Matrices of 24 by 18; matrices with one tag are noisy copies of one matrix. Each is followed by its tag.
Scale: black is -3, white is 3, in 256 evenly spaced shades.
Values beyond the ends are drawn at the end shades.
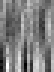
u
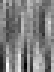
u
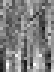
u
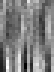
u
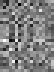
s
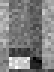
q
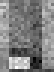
q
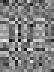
s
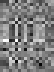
s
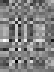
s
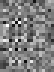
s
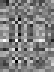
s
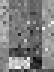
q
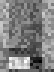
q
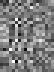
s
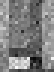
q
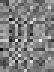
s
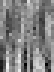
u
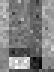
q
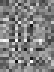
s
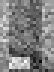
q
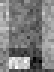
q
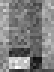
q
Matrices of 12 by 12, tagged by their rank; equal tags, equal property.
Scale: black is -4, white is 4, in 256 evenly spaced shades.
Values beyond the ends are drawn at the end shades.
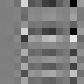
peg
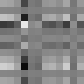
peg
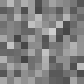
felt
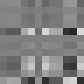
peg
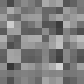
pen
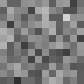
felt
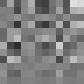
pen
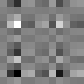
peg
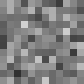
felt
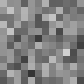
felt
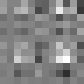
pen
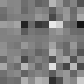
pen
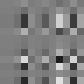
peg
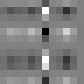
peg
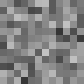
felt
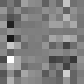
pen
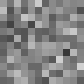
felt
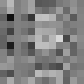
pen
